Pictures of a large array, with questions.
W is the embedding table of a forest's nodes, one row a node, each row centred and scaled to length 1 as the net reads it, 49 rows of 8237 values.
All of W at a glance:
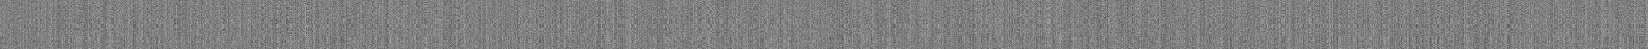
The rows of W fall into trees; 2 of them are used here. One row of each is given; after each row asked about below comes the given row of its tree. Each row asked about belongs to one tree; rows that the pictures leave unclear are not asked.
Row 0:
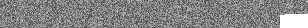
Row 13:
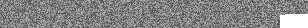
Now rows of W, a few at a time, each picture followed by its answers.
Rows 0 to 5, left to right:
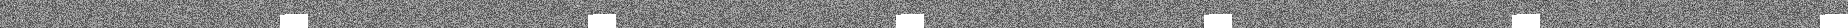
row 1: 13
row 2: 0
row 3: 13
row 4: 0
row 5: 13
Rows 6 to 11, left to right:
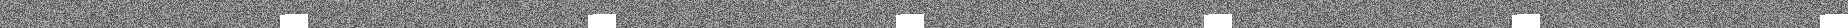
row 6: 13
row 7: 0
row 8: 0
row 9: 0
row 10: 13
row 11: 13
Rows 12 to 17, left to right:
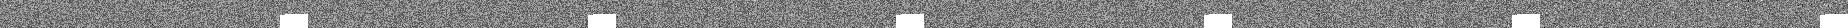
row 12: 0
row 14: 0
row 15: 0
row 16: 13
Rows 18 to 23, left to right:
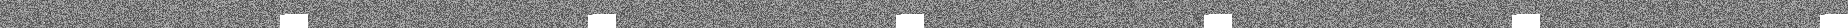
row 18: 0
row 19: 0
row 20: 0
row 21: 0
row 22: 0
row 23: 0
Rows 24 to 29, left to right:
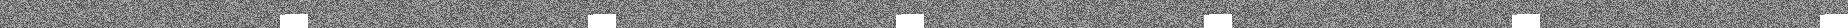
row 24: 13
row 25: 13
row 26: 13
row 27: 13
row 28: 0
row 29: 0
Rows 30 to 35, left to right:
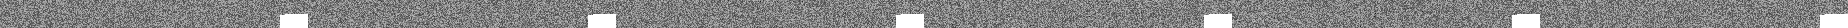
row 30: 0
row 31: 13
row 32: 0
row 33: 0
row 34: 13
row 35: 0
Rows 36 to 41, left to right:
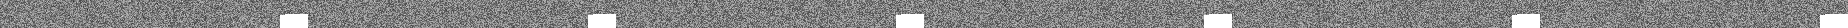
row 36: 13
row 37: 13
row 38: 13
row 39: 13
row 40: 13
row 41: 13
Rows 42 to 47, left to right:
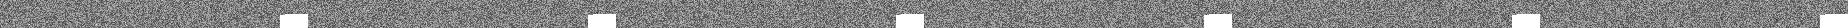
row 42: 13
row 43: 13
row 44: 0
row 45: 13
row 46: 0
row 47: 13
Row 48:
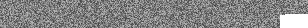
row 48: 13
